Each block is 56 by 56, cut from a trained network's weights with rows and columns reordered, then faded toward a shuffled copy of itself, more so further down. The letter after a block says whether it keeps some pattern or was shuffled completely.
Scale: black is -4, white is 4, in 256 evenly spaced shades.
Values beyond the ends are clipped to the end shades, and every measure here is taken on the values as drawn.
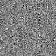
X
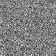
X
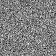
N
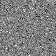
N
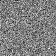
N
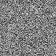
N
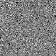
X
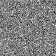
N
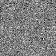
X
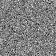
N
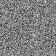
N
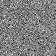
N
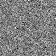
N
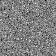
N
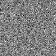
X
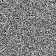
N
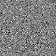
X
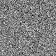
N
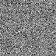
X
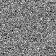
X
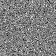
N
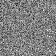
N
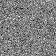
N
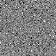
X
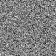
X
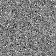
N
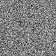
N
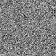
X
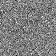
N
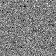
N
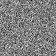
N
